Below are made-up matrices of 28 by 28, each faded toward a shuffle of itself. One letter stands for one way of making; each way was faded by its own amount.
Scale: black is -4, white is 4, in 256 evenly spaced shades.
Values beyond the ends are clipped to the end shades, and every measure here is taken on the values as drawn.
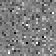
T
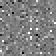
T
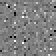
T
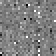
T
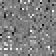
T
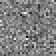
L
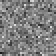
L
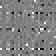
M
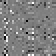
M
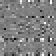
M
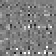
M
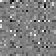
M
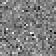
L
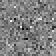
L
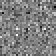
L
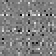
M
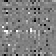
M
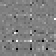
M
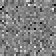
T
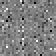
T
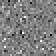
T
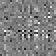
M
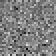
L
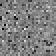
T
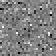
T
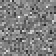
L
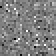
T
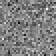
L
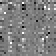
M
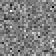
L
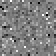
T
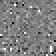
T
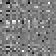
M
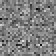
L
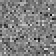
L
